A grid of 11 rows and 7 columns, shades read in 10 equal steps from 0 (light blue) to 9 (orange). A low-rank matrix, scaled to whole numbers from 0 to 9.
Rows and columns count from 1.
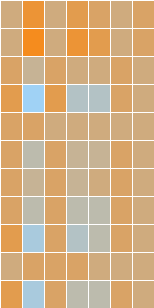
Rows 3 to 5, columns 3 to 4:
6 5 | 7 2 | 5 5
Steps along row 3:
down up down same up down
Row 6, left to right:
6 3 6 4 4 6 5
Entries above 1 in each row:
7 7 7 6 7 7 7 7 6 7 6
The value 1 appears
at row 9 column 2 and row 11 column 2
